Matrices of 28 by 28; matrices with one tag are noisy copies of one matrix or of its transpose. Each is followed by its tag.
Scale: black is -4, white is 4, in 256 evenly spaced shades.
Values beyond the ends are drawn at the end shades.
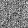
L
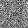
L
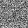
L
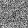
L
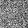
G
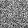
G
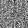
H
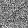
L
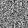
H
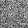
G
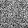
G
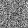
L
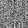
H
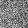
G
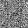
L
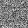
L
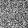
G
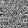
H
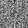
H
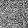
G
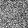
G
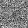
L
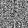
H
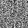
H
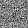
L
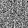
H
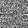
H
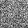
G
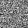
H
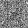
L
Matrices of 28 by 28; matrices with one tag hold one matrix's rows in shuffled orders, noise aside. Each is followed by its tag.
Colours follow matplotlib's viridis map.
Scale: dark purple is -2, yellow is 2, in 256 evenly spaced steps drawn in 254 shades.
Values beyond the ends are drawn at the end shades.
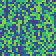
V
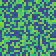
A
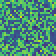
A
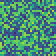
A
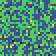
A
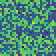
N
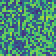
V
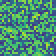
N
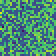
V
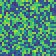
A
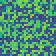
N
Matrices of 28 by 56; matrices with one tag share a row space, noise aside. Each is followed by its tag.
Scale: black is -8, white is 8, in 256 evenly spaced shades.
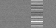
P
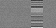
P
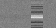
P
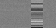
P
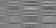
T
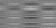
T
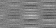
T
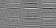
T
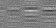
T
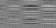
T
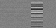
P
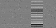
P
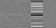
P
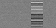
P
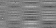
T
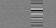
P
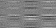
T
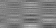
T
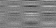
T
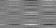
T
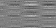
T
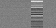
P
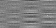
T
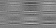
T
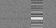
P
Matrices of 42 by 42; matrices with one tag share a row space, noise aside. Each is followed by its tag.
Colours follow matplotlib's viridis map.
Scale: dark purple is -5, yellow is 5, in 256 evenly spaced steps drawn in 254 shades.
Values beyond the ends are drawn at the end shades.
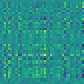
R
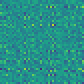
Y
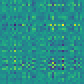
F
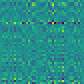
F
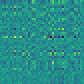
F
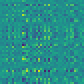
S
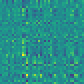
S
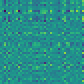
R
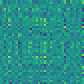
R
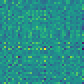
R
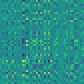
S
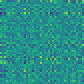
Y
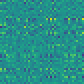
Y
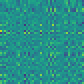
Y
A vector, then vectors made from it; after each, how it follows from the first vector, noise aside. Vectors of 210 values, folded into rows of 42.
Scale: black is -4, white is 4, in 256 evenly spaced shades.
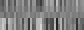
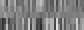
negated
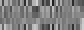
wrapped around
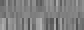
shrunk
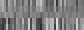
negated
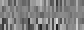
sign-scrambled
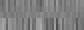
shrunk
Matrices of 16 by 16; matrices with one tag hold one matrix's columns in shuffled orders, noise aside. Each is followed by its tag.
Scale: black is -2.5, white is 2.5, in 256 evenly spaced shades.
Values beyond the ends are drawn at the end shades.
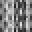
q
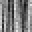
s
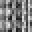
q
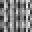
q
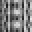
q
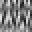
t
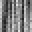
s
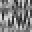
t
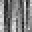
s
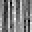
s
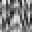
t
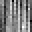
s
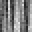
s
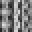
q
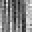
s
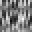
t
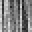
s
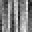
s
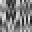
t
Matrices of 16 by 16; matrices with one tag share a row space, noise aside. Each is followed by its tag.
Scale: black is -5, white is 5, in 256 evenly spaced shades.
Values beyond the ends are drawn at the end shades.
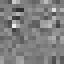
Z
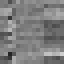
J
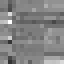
J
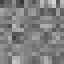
Z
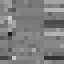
J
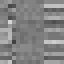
J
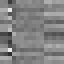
J
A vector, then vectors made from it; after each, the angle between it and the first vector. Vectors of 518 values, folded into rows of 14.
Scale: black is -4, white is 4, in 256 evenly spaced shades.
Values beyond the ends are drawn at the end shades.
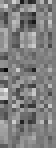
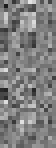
nearly opposite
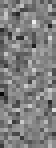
partly opposed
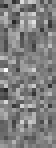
nearly opposite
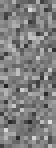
partly aligned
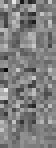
nearly parallel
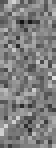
partly aligned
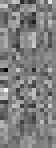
nearly parallel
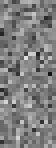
partly opposed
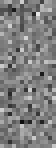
orthogonal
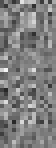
nearly opposite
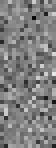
orthogonal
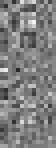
nearly opposite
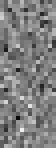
partly opposed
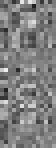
nearly opposite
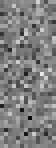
orthogonal
